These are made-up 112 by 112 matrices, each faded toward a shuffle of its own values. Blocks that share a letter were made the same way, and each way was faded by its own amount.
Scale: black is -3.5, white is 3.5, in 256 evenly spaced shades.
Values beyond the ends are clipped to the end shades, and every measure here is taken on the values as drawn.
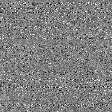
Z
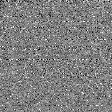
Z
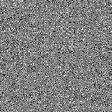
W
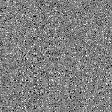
W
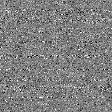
Z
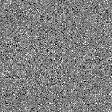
W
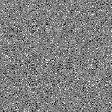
W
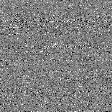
Z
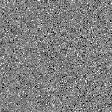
W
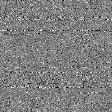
Z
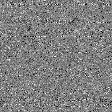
Z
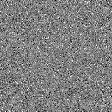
W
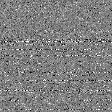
Z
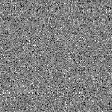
W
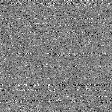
Z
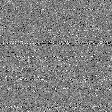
Z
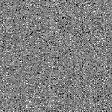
W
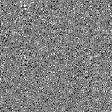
W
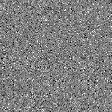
W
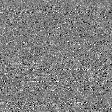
Z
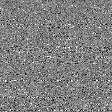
Z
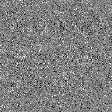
W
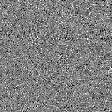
W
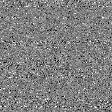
Z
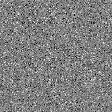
W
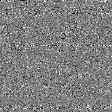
Z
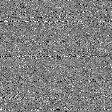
Z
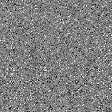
W
